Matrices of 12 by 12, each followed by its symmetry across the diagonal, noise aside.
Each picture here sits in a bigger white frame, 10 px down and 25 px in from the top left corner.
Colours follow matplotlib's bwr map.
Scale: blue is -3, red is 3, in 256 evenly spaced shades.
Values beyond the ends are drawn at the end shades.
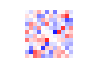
antisymmetric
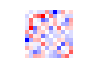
symmetric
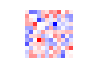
antisymmetric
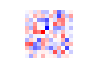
antisymmetric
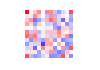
symmetric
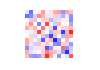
symmetric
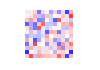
symmetric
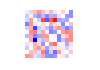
antisymmetric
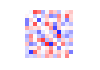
antisymmetric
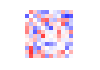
antisymmetric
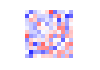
symmetric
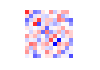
symmetric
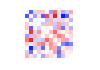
symmetric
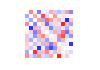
antisymmetric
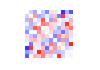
symmetric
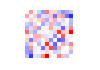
symmetric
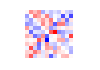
antisymmetric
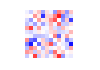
antisymmetric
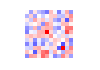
symmetric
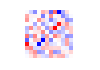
antisymmetric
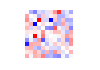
antisymmetric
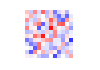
symmetric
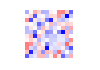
symmetric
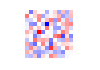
antisymmetric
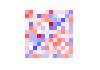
symmetric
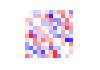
antisymmetric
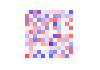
antisymmetric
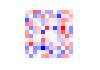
antisymmetric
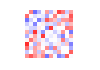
symmetric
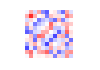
symmetric
